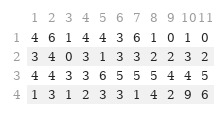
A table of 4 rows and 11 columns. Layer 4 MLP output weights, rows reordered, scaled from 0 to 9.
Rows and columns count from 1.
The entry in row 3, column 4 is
3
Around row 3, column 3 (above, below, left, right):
0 1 4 3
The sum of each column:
12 17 5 12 14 14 15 12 8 17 13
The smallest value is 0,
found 3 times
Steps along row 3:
same down same up down same same down same up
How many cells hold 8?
0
